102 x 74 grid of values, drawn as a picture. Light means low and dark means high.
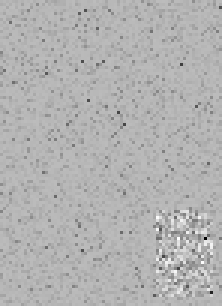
The texture is fine-grained noise. An odd patch, rougher than its surroundings, sits in the bottom right. On average the colour sits 30% of the way up the scale. Neither half mirrors the other. There are no regular stripes. Most values sit low, with a long tail of high ones.
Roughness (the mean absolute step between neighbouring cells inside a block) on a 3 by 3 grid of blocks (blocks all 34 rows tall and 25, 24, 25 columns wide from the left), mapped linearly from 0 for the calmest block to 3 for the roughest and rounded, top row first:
000 | 000 | 003
